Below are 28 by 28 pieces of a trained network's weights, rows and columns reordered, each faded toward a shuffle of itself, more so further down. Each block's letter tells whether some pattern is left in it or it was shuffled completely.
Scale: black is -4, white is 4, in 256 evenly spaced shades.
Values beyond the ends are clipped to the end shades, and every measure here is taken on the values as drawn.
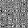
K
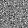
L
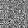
K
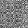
K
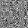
K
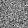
L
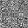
K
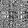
K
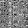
K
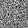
L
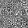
K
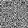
K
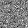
L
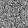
L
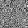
K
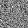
K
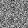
K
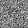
L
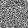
L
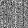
K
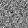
K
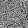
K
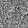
L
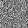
K
